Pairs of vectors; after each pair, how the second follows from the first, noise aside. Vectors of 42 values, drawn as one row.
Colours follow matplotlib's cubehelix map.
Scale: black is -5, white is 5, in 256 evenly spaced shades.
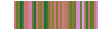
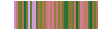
reversed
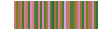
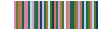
scaled up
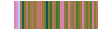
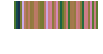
negated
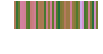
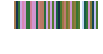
scaled up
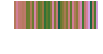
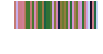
scaled up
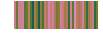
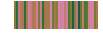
reversed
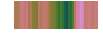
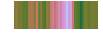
negated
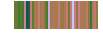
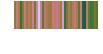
reversed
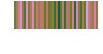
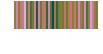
reversed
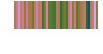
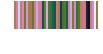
scaled up
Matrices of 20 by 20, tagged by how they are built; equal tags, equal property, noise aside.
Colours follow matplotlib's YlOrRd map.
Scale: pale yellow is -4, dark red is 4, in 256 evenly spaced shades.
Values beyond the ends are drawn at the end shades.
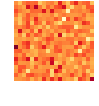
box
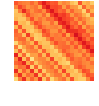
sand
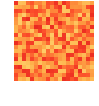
box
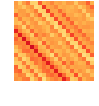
sand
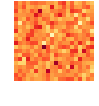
box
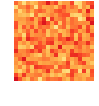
box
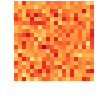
box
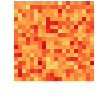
box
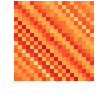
sand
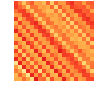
sand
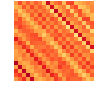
sand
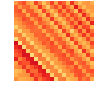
sand
